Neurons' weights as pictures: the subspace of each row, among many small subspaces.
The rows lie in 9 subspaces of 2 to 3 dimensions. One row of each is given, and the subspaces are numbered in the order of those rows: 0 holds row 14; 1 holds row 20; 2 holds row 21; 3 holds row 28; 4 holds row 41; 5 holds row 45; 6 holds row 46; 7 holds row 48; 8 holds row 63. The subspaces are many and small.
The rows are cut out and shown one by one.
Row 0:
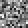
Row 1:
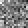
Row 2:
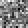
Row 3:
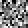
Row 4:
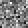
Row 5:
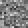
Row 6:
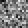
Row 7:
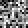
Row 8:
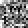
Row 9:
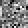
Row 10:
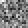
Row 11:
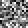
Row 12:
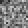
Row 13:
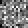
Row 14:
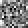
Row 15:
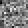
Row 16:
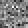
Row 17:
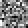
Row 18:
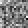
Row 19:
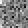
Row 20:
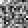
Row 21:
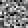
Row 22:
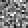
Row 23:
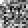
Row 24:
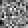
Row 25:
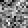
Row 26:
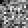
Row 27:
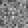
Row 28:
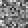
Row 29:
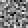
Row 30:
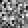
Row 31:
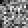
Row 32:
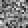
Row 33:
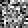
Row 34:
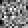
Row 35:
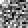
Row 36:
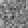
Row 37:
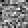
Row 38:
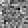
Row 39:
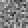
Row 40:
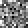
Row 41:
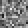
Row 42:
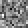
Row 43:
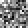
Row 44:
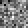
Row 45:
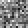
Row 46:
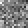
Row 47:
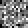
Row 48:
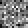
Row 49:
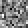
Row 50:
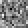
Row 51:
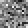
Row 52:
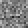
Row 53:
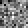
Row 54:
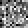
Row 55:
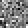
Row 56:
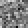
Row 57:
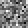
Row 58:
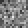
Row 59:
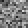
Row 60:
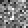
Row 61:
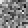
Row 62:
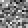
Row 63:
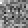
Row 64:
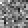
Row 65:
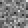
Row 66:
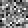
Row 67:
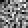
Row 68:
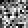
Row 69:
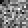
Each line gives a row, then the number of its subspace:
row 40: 3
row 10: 4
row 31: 8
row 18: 1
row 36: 0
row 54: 1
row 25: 6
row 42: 4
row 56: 5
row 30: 4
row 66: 1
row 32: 0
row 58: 0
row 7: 5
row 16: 7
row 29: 2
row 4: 5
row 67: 2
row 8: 8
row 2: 5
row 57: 5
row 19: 7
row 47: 7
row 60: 3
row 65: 6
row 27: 3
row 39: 2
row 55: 5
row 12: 1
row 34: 0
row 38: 6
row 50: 4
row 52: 5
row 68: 5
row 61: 7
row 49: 4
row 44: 3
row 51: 7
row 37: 6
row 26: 8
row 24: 0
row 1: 6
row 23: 8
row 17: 5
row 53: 3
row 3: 4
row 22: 2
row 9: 6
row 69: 8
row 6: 4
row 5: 2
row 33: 6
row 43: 0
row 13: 7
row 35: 8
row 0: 4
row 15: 2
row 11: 3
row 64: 6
